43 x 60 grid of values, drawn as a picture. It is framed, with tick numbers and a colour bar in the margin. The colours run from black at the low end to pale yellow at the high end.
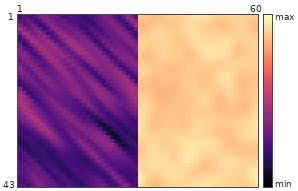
The table splits into one row of 2 panels. Panel 1,1: low, slanting down to the right. Panel 1,2: very high, blotchy, faint in contrast.
